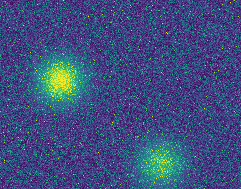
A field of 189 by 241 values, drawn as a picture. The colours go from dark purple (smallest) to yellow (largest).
There are two bumps. No row or column stands out. No overall slope runs across the table. The halves do not mirror each other. Most values sit low, with a long tail of high ones.
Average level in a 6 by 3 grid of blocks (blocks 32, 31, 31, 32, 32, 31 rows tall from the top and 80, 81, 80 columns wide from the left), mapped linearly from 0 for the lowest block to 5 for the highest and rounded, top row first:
0 0 0 | 1 0 0 | 5 1 0 | 1 0 0 | 0 1 1 | 0 2 2
